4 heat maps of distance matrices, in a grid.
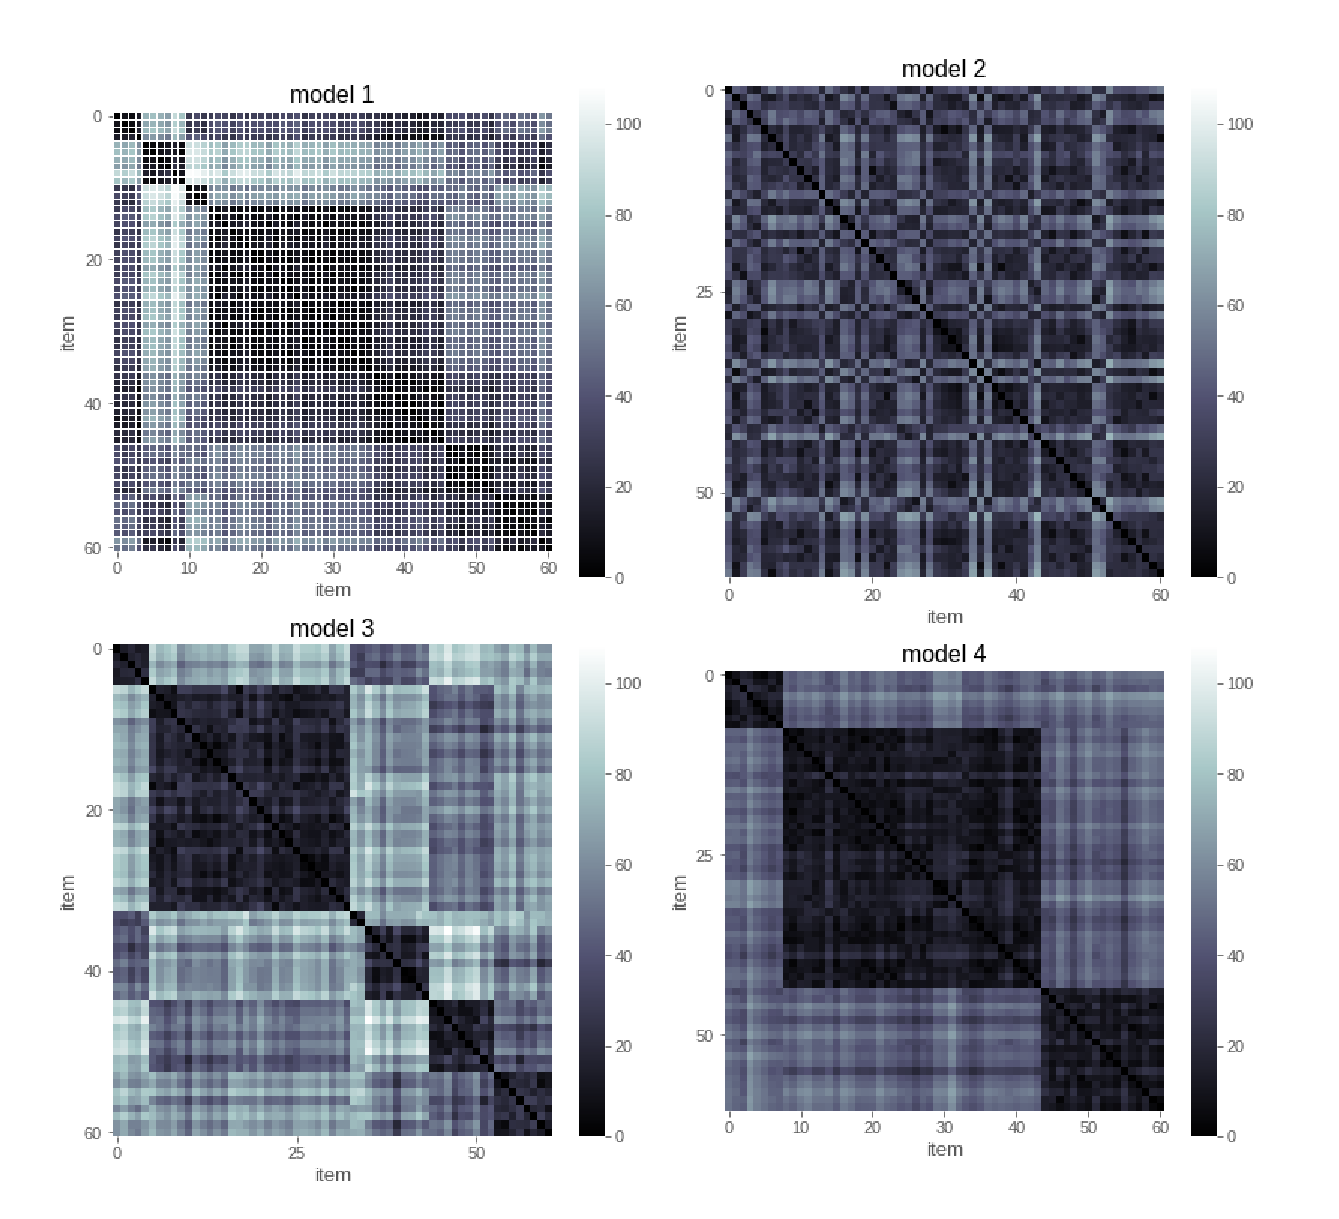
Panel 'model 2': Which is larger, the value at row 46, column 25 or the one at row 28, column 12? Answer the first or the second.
the first
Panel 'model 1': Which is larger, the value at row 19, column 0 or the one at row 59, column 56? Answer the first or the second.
the first
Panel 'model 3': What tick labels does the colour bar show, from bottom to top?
0, 20, 40, 60, 80, 100
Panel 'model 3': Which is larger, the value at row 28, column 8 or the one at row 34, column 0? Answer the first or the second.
the second
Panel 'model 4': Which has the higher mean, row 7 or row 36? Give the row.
7
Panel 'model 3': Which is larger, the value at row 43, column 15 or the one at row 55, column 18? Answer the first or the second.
the second
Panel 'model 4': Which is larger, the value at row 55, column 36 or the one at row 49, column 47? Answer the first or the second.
the first
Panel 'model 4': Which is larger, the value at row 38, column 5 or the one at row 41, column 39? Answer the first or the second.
the first
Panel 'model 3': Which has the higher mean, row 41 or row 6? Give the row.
41
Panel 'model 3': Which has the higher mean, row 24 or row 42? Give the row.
42
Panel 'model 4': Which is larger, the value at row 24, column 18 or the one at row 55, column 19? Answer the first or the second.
the second
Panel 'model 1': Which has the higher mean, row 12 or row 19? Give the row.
12
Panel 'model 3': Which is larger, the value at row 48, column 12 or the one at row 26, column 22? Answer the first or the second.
the first
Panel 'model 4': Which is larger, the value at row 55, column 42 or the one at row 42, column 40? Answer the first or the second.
the first
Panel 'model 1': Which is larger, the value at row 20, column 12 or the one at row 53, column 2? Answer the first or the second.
the first
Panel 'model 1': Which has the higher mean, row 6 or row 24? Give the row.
6
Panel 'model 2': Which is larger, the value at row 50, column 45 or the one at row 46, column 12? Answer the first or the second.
the first
